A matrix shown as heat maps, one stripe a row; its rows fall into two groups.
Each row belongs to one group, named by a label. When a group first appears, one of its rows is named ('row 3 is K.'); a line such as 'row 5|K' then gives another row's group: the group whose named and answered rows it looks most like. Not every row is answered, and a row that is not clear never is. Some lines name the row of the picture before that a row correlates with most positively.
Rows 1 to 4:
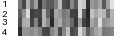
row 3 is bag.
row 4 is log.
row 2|bag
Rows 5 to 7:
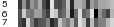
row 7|bag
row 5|log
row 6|log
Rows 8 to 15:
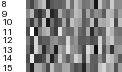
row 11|log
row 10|bag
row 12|bag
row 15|bag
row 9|log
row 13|bag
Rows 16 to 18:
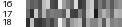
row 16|log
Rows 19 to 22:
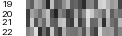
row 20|log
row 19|bag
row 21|log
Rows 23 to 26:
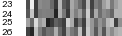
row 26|bag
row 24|log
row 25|bag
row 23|log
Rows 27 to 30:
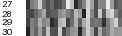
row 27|bag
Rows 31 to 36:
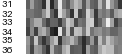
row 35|bag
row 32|log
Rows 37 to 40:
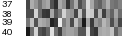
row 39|log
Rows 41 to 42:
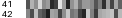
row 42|bag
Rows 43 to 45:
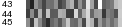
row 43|bag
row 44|log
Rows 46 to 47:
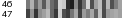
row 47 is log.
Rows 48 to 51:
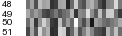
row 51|log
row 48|log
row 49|bag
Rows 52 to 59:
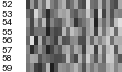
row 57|bag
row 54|bag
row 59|log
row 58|bag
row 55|bag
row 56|log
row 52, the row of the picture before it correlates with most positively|51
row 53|bag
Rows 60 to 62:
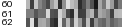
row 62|log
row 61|log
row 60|bag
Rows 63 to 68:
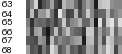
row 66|bag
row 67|bag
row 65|bag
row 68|bag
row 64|log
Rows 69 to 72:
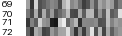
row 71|log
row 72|bag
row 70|bag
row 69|bag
